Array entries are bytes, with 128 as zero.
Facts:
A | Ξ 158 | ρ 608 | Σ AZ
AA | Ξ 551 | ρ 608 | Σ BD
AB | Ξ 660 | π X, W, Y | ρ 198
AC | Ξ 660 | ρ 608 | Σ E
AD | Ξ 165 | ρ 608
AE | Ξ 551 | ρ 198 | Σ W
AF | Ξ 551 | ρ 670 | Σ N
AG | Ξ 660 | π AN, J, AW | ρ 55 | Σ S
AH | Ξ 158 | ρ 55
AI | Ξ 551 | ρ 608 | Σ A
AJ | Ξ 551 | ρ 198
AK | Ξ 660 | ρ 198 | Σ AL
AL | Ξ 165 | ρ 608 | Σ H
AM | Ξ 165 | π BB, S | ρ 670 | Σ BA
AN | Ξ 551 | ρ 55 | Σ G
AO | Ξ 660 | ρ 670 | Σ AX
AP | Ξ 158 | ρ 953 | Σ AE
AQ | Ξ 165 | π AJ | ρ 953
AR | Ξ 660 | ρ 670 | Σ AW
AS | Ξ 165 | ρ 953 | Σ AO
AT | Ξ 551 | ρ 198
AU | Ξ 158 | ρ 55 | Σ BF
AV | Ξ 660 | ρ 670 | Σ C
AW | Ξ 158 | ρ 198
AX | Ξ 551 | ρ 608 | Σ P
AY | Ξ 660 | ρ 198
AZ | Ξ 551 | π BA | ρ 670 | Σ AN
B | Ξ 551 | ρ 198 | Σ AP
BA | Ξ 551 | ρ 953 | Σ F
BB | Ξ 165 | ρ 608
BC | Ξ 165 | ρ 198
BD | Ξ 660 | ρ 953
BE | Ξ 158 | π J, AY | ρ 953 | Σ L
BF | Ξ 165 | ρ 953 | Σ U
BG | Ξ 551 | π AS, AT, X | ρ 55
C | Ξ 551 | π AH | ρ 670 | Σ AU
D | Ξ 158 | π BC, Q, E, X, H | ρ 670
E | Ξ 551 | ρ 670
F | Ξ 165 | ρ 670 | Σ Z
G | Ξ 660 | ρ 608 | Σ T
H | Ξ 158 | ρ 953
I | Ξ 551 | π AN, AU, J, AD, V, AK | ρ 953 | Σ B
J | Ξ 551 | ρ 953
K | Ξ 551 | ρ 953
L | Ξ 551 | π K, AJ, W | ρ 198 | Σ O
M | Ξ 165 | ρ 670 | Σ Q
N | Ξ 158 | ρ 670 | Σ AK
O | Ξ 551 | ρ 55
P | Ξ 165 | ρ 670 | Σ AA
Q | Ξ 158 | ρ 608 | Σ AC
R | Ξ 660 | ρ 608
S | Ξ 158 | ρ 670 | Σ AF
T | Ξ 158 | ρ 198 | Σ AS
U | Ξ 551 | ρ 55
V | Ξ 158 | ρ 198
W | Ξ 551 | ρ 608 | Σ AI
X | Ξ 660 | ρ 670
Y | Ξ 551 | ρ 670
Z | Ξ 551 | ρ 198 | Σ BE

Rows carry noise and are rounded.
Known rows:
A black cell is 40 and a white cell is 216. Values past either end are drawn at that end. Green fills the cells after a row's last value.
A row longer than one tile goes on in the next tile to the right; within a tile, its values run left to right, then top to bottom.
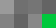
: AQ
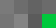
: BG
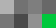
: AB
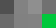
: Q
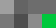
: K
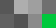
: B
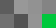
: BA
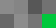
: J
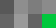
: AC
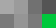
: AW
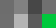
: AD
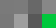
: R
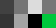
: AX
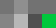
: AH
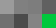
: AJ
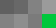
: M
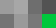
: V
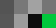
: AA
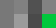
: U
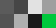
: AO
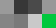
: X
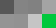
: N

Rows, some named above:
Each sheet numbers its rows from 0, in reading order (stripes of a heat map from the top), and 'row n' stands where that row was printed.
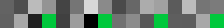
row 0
P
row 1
G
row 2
AZ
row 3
AK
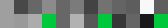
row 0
D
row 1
AD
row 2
AS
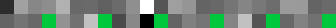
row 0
AI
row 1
H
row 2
T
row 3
AY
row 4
AH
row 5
AY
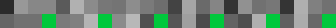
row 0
AI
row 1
BE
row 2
AH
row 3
AG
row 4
W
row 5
AU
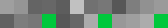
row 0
AY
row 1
AK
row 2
S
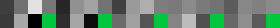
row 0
AX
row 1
AN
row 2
A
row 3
AH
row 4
AC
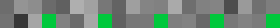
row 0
L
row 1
AP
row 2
I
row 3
BD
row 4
AL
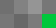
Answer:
BF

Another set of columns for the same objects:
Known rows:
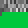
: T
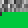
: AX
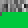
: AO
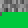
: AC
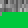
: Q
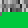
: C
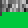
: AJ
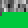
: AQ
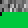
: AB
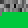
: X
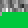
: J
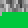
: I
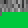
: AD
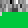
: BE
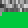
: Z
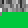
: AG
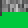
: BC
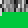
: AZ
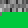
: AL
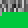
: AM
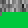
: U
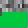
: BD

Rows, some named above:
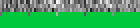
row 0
G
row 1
L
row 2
AP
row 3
L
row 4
AU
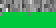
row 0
H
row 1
BF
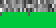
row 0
AK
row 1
BG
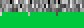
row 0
BE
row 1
AN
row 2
AH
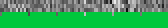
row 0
T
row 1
R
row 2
AC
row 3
A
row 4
BA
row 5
AD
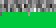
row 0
P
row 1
J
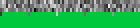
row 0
AS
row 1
L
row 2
S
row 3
BG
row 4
D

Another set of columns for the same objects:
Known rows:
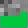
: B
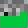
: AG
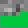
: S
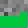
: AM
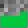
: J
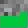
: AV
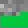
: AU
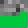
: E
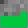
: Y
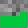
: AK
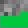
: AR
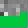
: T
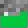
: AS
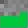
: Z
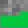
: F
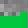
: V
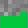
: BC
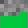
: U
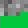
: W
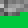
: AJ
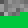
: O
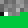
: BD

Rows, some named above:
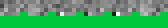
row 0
J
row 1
AC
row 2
AS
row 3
AO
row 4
BD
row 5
Q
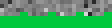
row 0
AP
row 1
BG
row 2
G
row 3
I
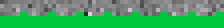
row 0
AN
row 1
BF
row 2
R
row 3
P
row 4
BG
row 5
X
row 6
G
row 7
AC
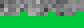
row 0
J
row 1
AL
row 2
AZ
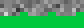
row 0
H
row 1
BA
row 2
BE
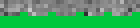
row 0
L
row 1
A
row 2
D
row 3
AO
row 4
AL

